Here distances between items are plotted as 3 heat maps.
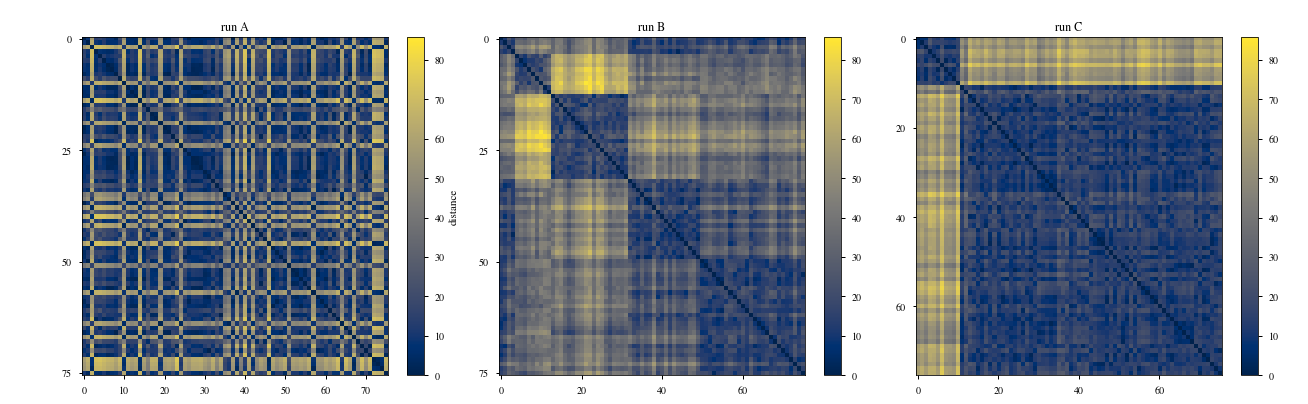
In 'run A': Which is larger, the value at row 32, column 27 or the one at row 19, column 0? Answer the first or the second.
the second
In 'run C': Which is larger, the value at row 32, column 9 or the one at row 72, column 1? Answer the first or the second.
the second
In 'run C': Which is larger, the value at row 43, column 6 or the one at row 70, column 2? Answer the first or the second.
the first
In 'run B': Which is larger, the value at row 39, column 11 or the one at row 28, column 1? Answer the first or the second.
the first
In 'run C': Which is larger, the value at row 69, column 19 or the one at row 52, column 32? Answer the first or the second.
the first
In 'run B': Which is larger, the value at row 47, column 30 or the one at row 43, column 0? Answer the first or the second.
the first
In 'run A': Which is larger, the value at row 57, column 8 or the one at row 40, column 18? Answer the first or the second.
the second
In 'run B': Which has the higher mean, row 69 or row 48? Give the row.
48
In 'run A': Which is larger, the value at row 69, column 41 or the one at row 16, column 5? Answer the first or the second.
the second
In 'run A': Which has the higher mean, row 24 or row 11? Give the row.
24
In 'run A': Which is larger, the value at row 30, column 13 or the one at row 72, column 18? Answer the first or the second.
the second
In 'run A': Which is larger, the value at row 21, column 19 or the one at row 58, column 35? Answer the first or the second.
the first
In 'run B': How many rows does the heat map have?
76
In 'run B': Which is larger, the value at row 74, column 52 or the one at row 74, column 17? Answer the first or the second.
the second
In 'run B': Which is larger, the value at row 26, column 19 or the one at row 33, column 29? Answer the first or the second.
the second
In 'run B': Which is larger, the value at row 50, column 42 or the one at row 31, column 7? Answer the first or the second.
the second
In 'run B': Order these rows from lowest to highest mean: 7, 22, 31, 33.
33, 31, 7, 22
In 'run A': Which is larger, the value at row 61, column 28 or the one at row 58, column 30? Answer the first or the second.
the first
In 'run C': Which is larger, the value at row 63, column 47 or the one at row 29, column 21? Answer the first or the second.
the second
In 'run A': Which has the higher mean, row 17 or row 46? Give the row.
46
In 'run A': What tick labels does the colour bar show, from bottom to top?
0, 10, 20, 30, 40, 50, 60, 70, 80
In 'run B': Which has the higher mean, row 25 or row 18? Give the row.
25
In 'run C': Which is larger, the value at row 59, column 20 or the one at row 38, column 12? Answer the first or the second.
the second
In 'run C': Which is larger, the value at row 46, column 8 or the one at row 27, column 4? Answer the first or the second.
the second
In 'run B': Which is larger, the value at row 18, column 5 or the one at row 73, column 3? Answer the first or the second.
the first
